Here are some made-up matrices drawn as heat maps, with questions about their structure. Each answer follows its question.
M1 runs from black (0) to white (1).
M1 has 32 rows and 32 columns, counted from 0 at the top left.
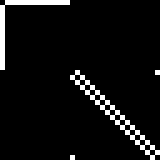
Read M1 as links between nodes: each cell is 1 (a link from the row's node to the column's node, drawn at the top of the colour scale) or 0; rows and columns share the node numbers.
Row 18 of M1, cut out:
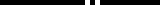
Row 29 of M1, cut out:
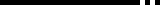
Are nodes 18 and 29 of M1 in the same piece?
yes
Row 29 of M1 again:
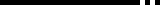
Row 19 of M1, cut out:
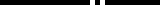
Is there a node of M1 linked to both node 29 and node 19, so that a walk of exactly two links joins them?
no
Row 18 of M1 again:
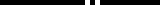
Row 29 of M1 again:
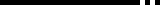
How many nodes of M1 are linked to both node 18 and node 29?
0
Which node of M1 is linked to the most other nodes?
node 0
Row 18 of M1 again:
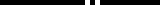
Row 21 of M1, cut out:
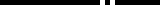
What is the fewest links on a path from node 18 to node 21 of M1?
3
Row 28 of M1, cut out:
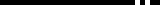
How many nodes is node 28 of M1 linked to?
2
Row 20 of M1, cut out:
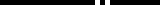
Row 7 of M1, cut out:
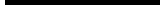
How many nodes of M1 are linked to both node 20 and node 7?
0
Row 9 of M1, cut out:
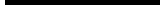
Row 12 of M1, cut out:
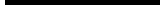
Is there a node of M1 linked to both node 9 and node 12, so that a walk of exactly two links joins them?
yes
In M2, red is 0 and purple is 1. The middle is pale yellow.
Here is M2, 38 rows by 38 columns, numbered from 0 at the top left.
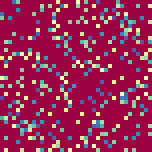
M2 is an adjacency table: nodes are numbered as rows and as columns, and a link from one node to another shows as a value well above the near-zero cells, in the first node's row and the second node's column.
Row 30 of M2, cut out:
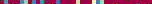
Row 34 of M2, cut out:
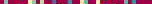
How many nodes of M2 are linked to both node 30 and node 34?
4
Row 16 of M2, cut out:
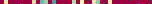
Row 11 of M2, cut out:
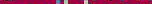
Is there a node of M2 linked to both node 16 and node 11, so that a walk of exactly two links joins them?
no
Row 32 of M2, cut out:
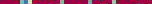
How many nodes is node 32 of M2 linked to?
6
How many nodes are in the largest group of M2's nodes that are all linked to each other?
4
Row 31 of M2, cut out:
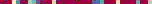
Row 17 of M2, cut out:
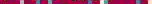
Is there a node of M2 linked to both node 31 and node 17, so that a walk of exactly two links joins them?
yes
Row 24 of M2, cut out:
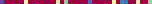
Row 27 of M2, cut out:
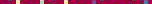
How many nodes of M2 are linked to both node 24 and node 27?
1
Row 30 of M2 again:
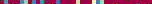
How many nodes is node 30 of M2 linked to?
10
